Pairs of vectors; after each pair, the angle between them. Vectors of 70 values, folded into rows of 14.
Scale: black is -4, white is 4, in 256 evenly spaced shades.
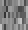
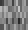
partly opposed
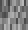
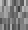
nearly opposite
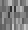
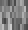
partly opposed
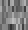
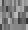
orthogonal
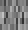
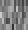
partly aligned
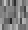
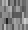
partly aligned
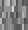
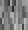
nearly opposite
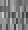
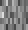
partly aligned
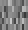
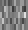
nearly opposite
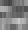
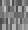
orthogonal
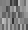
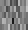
nearly parallel
